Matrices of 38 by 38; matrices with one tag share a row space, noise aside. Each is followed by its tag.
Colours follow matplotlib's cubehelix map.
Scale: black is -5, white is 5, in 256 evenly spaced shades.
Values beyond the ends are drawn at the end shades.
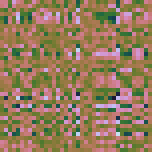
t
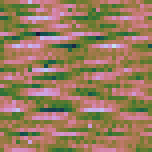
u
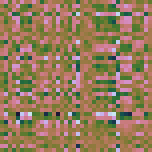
t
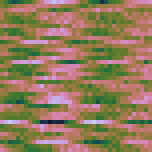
u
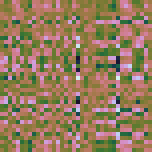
t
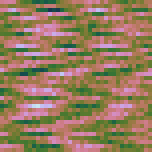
u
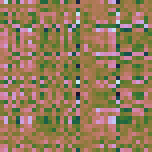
t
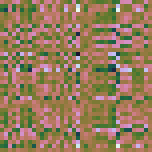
t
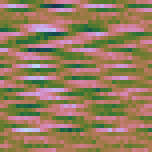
u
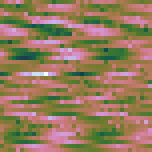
u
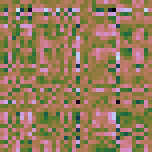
t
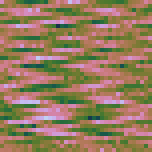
u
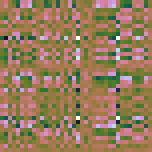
t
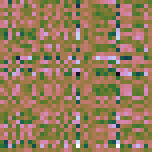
t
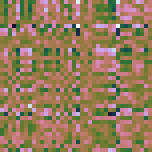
t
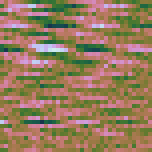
u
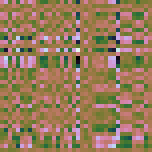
t
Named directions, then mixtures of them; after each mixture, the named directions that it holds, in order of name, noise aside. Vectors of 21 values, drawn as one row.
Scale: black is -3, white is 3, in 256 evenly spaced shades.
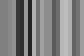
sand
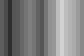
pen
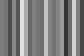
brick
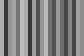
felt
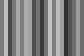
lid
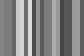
sand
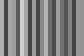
felt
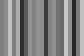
brick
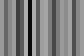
felt, sand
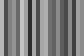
felt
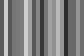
lid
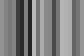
sand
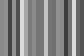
brick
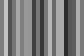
lid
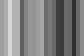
brick, pen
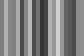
brick, lid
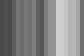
pen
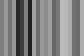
sand
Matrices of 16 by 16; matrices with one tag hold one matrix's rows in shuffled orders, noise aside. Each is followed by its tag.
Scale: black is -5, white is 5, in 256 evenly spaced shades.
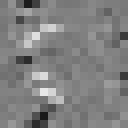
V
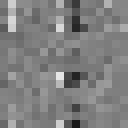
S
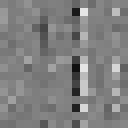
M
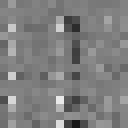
S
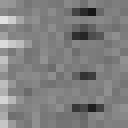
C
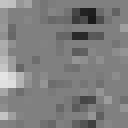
C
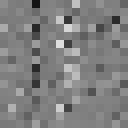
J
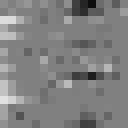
C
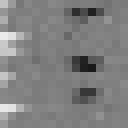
C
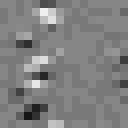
V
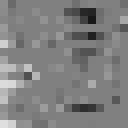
C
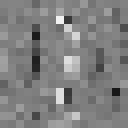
J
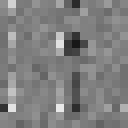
S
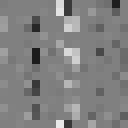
J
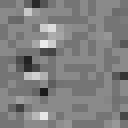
V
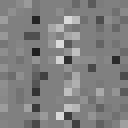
J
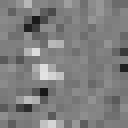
V
